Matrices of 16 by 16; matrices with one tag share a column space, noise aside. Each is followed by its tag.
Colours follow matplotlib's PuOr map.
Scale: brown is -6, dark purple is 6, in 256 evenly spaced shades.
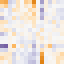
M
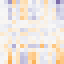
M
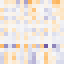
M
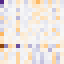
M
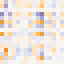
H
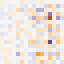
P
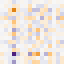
P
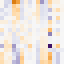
M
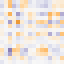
H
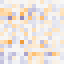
P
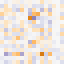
P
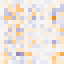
P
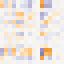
H
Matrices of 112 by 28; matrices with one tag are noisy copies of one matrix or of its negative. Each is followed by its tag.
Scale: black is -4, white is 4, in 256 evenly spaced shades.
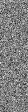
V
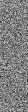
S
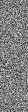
S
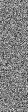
S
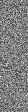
S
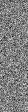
V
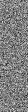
S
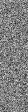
V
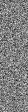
V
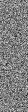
S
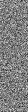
S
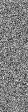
V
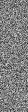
S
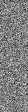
V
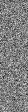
V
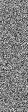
S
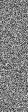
S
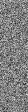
V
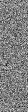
S
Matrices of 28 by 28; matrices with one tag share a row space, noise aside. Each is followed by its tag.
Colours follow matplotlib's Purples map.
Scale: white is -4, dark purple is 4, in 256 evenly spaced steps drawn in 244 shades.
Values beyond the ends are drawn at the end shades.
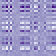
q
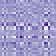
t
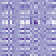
q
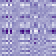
q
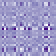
t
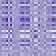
q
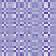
t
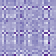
t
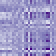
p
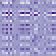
q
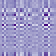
t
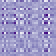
t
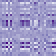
q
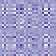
t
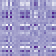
q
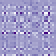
t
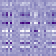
q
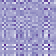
t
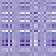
q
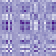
q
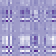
q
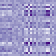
p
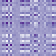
q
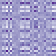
q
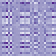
q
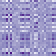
q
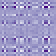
t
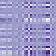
p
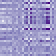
p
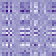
q
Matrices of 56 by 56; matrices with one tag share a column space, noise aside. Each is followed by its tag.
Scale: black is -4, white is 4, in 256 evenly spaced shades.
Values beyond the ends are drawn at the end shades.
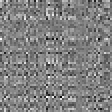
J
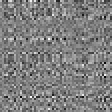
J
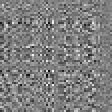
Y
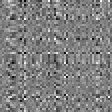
J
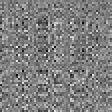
Y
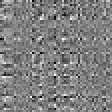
J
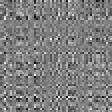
J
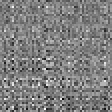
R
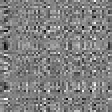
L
